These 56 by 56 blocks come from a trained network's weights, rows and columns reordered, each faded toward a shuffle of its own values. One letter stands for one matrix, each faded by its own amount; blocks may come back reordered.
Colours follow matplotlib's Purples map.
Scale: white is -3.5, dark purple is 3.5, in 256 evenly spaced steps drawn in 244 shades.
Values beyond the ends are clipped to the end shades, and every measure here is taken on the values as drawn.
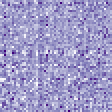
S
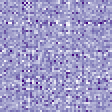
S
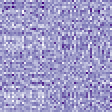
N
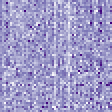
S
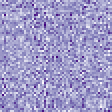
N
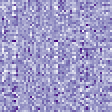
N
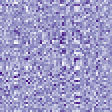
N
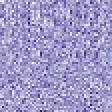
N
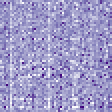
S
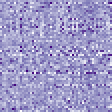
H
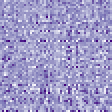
H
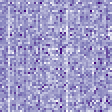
S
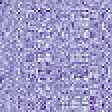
N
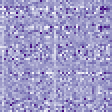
H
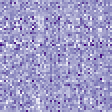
S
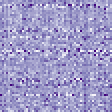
H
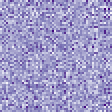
N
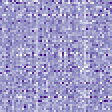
H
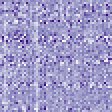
H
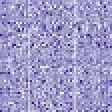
H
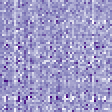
S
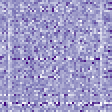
H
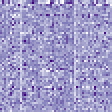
H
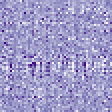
S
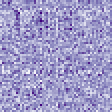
N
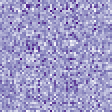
N
